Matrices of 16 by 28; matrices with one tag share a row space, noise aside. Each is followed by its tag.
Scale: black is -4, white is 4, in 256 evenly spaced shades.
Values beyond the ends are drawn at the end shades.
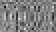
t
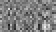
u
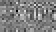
t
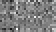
t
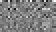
u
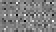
t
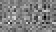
u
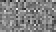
t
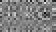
u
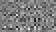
t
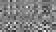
u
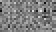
u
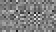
t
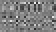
t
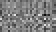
u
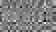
u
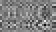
u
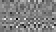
t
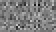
t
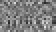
u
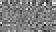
u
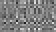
t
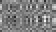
u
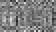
t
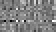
t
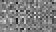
t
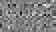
u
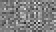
t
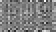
u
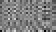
u
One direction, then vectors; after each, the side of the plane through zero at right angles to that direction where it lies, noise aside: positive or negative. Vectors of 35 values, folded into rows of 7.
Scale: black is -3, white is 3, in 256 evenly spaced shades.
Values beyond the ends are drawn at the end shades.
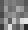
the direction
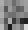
negative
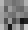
negative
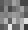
positive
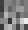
positive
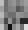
negative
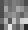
positive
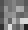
positive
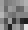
negative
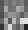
positive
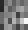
positive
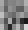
negative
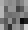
negative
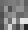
positive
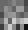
positive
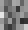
negative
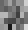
negative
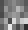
positive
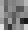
negative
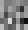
negative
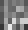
positive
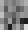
negative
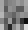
negative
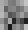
negative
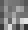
positive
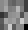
positive
